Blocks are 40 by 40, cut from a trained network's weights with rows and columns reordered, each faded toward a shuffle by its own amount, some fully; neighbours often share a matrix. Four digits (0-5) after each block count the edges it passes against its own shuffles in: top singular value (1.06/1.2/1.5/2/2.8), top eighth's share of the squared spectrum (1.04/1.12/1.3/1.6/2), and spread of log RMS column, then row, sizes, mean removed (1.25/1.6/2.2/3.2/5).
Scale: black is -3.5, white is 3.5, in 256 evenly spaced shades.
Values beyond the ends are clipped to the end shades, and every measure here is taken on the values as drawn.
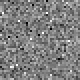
0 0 0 0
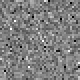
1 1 0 0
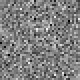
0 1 0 0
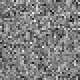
1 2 0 0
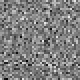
3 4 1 2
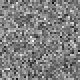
0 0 0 0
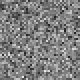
0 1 0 0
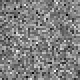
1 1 0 0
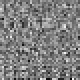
3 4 0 3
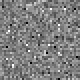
0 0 0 0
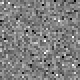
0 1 0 0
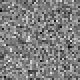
0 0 0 0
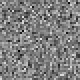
1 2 0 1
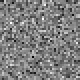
2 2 0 1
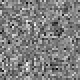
3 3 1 1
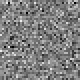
0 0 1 0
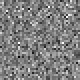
2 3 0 1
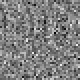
2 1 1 0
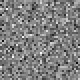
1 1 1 0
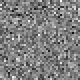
2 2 0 0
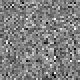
3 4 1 2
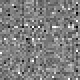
3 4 1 1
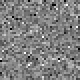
2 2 0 1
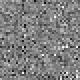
2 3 1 1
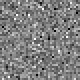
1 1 0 0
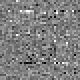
3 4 1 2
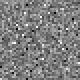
0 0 0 0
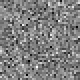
2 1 0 0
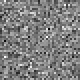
3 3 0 1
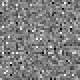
2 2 0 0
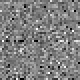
3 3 0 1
